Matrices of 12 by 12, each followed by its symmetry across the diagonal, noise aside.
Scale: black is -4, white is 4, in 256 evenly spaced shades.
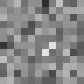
symmetric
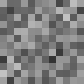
symmetric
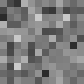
symmetric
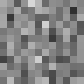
neither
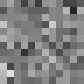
antisymmetric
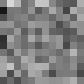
antisymmetric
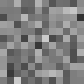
antisymmetric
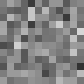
neither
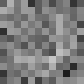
symmetric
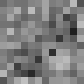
symmetric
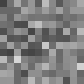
neither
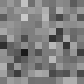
neither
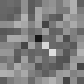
symmetric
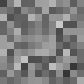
symmetric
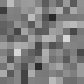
antisymmetric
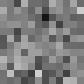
neither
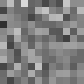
antisymmetric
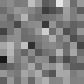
antisymmetric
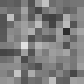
neither
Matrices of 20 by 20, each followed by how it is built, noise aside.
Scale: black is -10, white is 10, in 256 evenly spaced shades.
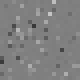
sparse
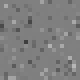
sparse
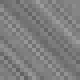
Toeplitz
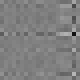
low rank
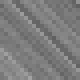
Toeplitz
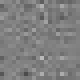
low rank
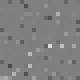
sparse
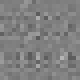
low rank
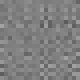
low rank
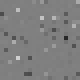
sparse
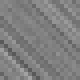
Toeplitz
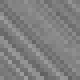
Toeplitz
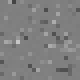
sparse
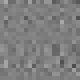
low rank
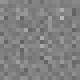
low rank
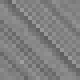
Toeplitz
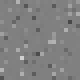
sparse
